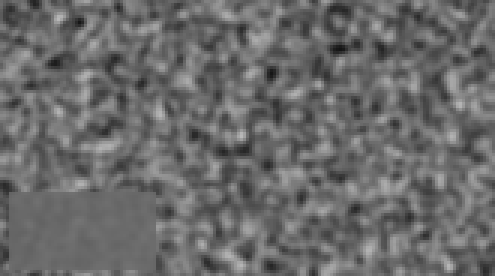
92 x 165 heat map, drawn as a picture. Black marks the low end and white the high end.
Grain: blotchy. Histogram: bell-shaped. Odd patch: calmer, in the bottom left. Mirror symmetry: none.
